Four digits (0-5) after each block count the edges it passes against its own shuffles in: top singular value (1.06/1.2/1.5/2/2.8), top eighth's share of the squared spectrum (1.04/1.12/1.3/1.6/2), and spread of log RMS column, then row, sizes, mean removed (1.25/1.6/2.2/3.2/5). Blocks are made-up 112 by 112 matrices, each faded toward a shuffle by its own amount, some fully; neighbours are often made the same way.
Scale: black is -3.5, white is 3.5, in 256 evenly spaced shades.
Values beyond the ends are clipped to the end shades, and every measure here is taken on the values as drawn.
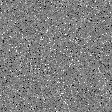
0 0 0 0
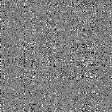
2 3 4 3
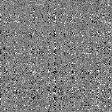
2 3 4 3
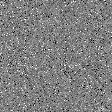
1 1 1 1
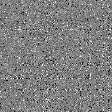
2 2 2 2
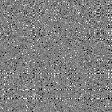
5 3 2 2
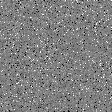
2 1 0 0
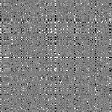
5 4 3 3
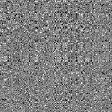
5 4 3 2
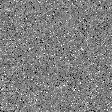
2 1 0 0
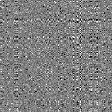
5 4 3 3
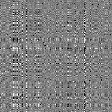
5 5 4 3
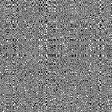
5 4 3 3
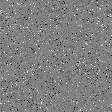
0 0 0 0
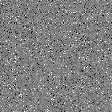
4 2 0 1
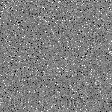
3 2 0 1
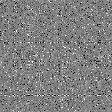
4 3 1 2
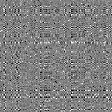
5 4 3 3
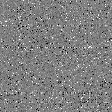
4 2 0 1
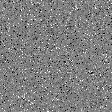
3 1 0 0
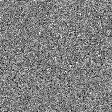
2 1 0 0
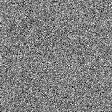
3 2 0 1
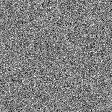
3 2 0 0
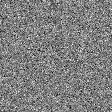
1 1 0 0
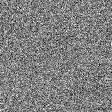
2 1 0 0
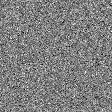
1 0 0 0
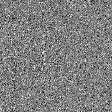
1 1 2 0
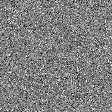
0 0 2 0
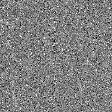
1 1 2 0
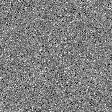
0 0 1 0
